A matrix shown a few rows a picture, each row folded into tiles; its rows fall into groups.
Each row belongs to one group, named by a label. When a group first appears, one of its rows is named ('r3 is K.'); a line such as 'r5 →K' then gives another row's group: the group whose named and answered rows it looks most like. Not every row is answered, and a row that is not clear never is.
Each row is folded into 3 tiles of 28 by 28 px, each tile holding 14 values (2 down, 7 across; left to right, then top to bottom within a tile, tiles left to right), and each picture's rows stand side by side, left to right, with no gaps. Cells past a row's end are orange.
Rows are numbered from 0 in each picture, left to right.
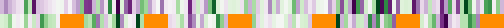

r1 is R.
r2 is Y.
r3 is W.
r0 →R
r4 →W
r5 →Y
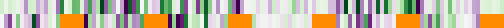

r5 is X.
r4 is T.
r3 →W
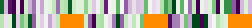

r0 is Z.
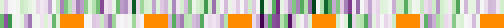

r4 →Z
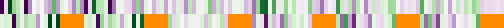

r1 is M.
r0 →M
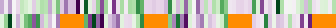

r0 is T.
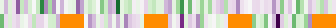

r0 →W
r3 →Y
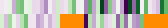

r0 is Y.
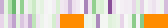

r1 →M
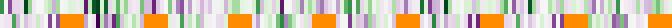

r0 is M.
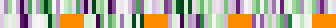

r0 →Y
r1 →M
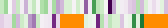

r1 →M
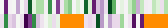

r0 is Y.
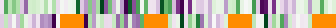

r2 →Z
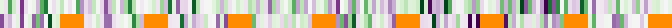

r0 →Y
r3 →W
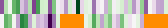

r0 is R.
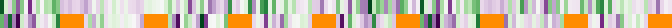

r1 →X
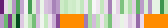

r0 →X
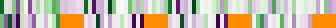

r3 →T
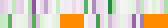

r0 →R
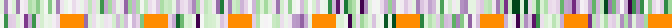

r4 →M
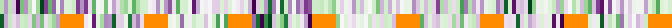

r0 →W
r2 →M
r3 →X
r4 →W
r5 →W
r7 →Z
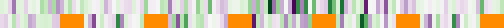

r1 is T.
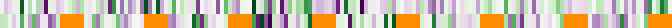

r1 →T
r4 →M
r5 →Z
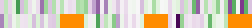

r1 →Z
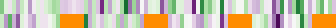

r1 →W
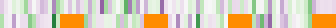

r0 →R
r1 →W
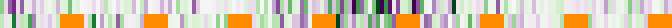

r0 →Z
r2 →M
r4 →W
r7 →W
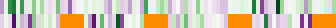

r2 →X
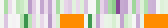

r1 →R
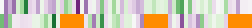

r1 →X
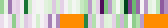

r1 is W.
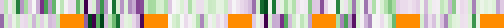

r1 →X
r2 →T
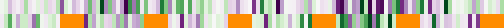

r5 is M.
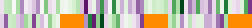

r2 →R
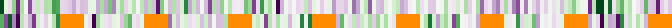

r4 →R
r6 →Z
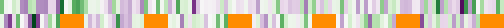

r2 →M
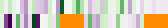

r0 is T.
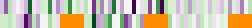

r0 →Y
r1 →T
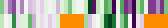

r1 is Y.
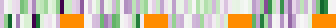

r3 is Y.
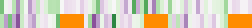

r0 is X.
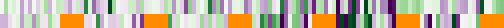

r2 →W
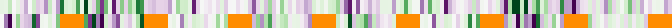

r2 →M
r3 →X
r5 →M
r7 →W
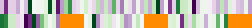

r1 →T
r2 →M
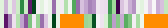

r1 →R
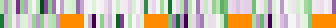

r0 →W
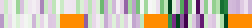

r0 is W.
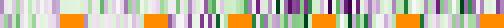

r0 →X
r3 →R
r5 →W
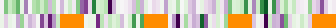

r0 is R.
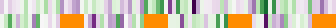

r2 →M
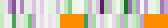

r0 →Z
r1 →W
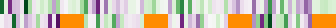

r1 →Z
